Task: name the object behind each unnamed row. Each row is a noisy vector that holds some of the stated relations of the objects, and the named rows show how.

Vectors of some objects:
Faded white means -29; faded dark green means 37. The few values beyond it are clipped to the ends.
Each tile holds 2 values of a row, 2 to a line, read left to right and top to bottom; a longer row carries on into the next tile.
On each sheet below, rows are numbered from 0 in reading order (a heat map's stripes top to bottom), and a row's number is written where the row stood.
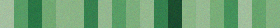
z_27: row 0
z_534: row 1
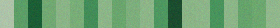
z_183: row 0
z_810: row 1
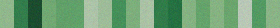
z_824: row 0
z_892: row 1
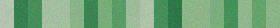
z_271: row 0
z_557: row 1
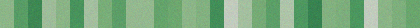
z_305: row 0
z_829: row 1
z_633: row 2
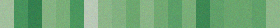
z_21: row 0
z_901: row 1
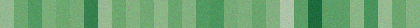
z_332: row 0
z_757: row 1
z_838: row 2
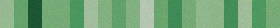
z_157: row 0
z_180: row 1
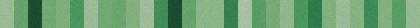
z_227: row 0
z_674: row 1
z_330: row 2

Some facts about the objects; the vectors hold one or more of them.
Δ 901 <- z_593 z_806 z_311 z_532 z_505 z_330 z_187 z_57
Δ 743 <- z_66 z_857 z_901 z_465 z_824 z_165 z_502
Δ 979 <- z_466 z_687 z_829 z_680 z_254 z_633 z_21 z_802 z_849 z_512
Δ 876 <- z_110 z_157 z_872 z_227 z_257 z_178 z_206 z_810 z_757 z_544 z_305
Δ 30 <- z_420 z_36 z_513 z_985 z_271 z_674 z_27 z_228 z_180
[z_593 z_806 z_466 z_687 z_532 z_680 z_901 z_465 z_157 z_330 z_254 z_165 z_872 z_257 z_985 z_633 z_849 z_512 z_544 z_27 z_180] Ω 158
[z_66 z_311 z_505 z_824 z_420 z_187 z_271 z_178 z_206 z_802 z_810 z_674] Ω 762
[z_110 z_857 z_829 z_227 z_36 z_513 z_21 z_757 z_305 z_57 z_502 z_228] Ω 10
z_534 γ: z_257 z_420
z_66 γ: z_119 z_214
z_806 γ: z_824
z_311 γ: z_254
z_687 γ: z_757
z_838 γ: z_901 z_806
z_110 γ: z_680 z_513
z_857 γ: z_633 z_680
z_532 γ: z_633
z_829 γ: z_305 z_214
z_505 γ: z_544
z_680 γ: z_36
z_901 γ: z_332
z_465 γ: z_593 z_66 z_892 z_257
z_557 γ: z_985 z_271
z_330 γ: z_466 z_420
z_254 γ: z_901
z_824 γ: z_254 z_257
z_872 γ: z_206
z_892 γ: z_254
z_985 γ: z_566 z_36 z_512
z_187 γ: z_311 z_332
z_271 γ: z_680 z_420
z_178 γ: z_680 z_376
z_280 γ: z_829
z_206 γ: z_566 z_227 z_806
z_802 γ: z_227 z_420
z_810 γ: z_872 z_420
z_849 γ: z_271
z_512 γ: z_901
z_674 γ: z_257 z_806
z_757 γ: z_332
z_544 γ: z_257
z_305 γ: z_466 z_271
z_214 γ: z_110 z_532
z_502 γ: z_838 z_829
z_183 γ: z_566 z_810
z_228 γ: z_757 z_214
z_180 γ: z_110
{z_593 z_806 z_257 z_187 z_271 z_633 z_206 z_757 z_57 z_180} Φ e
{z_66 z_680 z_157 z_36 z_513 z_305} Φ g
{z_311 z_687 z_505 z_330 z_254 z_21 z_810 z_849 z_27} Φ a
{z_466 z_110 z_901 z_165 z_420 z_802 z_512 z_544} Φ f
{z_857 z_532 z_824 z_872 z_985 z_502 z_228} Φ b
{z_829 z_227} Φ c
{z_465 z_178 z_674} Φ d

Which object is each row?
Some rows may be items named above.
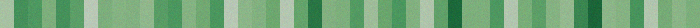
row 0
z_512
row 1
z_687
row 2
z_857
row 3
z_178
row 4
z_802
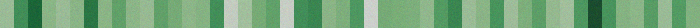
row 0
z_420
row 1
z_829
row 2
z_680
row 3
z_305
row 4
z_806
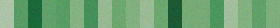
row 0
z_838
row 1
z_157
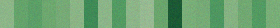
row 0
z_187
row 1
z_165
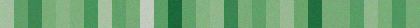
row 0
z_280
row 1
z_985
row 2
z_502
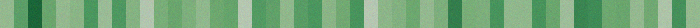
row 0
z_505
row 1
z_214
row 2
z_687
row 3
z_66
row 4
z_311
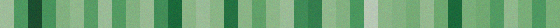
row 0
z_806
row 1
z_420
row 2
z_466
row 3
z_502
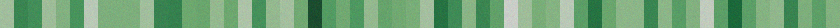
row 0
z_849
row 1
z_311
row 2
z_206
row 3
z_254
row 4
z_36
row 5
z_985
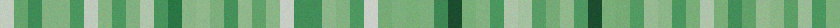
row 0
z_110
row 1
z_557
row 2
z_680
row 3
z_544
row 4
z_465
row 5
z_532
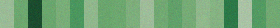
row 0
z_872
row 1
z_228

